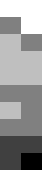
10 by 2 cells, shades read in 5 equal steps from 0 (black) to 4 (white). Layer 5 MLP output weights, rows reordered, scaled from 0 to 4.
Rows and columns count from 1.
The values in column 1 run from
1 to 4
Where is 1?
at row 9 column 1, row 9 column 2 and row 10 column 1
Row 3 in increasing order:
2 3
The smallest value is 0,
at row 10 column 2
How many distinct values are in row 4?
1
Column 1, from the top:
4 2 3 3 3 2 3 2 1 1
